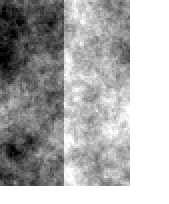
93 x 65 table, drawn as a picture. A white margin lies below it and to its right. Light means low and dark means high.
Ninth with the highest average: top left. Ninth with the lowest average: middle right. Seam: vertical, 50% of the way across, the left part higher. Lone odd cells: none. Stripes: none.
